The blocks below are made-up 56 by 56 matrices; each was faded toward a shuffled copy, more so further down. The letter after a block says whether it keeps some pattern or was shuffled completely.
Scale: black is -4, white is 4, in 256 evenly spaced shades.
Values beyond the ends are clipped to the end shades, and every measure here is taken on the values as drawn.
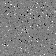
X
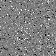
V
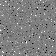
X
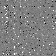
V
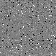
V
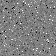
X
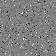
X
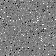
X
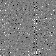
V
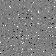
V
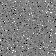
X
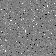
X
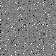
V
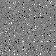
V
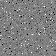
X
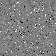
X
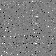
V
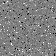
X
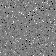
X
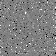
V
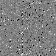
V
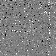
V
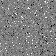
X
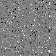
V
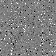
V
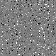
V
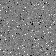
X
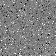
X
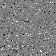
V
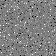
X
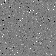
X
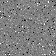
X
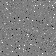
X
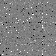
V
